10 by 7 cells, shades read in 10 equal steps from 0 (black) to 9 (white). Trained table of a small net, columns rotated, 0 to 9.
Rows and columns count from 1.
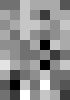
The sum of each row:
36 37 43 37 33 30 37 32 30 35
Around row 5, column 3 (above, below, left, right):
7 4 5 6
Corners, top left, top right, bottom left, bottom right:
4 3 4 2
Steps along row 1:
same up down same same down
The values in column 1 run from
3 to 8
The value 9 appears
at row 9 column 5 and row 10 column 3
